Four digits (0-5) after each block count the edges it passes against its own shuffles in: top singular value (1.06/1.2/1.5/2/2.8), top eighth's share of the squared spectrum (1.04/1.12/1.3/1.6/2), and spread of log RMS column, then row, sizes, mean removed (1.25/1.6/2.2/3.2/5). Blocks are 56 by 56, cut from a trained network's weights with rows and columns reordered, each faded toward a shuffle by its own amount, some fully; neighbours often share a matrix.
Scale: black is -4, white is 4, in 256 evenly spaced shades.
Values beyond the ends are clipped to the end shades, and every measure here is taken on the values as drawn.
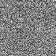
3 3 1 1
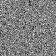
1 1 0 0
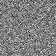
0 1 0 0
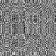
4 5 3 1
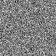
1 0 0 0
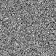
2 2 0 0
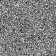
1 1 0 0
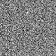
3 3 1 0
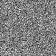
1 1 0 0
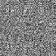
3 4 2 0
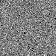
0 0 0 0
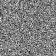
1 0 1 0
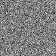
2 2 1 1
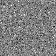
0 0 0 0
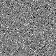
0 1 0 0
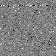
2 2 0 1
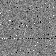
2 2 0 1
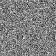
2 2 0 0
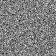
0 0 0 0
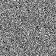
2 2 0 0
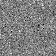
0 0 0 0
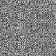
4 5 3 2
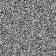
0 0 0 0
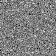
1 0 0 0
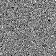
1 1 0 0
